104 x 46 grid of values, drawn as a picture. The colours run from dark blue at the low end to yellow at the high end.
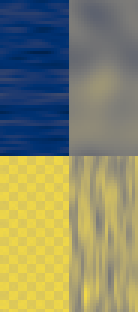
The table splits into 2 rows of 2 panels. Panel 1,1: very low, streaked across, faint in contrast. Panel 1,2: middling, smooth. Panel 2,1: very high, checkered, faint in contrast. Panel 2,2: high, streaked downward.
